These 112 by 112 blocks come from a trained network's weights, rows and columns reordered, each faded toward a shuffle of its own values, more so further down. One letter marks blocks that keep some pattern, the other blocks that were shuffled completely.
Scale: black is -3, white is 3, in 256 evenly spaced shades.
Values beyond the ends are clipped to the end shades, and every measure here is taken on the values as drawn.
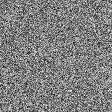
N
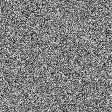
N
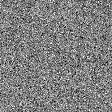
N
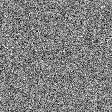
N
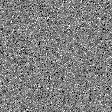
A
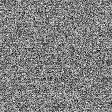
A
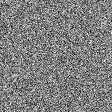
N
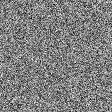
N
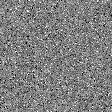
N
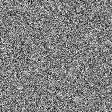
N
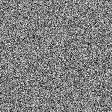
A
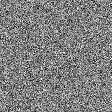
A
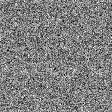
A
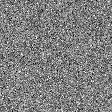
N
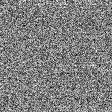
A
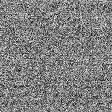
A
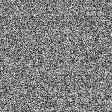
A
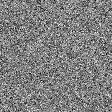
N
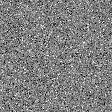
N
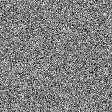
A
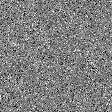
N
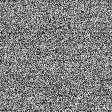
A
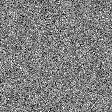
N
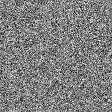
N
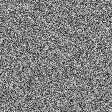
N
